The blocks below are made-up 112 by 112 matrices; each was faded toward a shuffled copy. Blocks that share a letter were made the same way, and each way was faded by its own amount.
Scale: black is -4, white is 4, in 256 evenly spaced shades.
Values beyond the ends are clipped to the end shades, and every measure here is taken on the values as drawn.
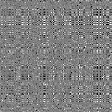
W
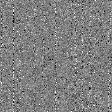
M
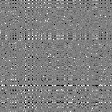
W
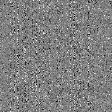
M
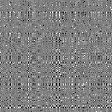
W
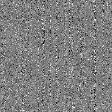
M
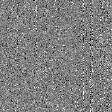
M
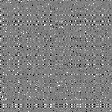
W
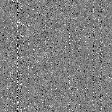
M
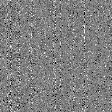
M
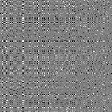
W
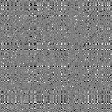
W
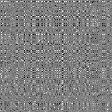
W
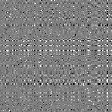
W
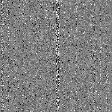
M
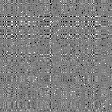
W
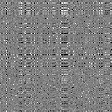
W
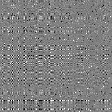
W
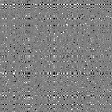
W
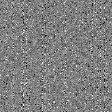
M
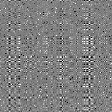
W
